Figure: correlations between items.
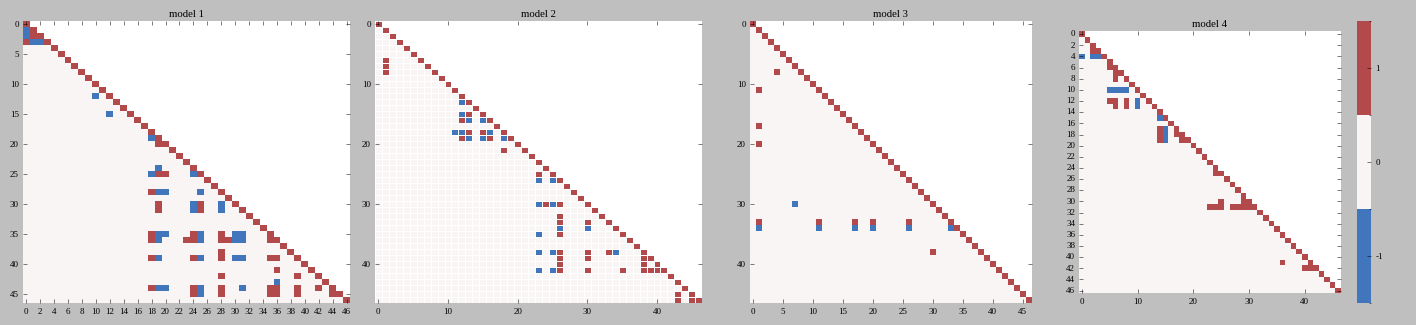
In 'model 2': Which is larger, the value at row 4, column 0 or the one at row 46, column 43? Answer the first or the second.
the second
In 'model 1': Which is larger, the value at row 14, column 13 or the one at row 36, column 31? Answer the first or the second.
the first
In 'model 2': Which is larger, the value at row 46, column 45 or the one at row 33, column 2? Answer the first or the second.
the first
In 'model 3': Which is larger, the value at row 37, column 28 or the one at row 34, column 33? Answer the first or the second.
the first
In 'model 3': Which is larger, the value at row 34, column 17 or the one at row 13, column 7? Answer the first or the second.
the second
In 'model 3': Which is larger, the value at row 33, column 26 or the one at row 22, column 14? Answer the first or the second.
the first
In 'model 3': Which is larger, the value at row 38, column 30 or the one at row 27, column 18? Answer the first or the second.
the first
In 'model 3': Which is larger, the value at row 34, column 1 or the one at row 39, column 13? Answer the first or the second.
the second
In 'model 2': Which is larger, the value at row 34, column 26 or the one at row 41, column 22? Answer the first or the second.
the second
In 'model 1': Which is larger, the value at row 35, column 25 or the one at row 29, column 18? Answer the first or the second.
the second
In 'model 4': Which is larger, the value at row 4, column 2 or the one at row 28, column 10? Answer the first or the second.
the second
